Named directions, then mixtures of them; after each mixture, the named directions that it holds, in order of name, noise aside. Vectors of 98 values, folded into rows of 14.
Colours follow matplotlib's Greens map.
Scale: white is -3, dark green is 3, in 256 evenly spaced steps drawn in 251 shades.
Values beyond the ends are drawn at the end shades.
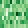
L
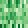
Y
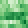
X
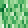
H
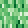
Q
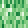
L, Q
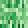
Q, Y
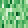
L, Q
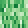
H, Q, Y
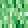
Q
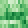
X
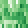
Q, X, Y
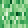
L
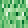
H, L, Q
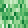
H, X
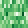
H, L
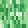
H, L, Q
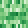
L, X, Y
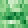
X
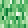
L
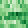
L, X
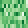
H, L, Q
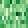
L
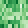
H, X, Y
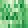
H, Q, X
